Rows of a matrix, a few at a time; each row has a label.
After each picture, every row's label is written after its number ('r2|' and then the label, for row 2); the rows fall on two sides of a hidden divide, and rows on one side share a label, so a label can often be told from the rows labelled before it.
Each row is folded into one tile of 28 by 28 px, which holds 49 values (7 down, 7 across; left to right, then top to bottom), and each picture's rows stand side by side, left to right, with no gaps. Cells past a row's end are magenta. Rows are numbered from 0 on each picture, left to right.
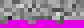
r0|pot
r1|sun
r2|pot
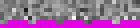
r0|sun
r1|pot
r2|pot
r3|pot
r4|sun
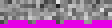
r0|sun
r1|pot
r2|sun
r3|pot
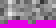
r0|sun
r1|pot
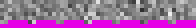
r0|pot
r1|pot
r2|pot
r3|sun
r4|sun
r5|pot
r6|pot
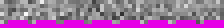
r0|pot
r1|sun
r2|pot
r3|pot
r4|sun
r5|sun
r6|sun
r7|pot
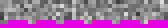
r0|sun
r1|pot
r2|pot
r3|pot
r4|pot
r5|pot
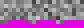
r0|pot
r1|pot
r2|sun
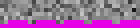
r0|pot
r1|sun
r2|pot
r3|sun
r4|pot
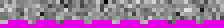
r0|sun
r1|sun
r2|pot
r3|sun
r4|pot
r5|sun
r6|pot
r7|pot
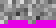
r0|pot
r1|pot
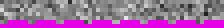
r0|sun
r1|sun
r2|sun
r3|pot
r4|sun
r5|sun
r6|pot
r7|pot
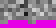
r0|sun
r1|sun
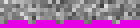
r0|sun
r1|sun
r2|pot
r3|sun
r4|pot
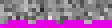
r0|pot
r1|pot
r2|pot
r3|sun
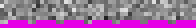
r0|sun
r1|pot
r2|pot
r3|sun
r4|sun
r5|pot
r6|pot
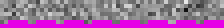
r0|pot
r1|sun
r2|pot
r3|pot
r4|sun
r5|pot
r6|sun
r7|pot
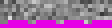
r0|sun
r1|sun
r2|pot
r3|pot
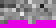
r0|sun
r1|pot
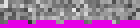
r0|pot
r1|pot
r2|pot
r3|pot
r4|sun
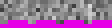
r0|pot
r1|sun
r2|pot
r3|pot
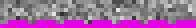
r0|sun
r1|sun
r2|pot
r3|sun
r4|sun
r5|sun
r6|pot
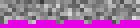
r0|pot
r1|pot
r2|sun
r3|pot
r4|pot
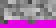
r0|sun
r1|pot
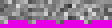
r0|pot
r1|pot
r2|sun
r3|sun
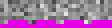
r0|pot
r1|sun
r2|pot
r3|sun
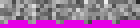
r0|pot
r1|pot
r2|sun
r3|pot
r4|pot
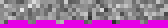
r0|sun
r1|sun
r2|sun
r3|pot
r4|pot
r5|sun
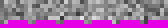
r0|pot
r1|pot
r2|pot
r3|sun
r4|sun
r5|sun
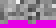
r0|sun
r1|pot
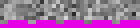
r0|sun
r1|pot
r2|sun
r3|sun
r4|sun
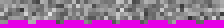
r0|pot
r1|sun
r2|sun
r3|pot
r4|pot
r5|pot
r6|pot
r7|pot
